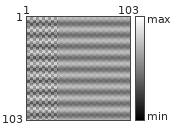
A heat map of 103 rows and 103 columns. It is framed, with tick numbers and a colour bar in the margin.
Horizontal stripes repeat 9 times down the table. The right part is calmer, past a seam about 30% of the way across. No overall slope runs across the table. On average the colour sits 60% of the way up the scale.
